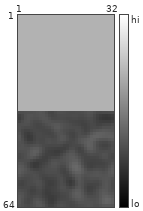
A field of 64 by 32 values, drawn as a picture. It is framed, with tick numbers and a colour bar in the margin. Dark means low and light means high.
It is made of 2 by 1 panels. Panel 1,1: high, flat. Panel 2,1: low, blotchy, faint in contrast.
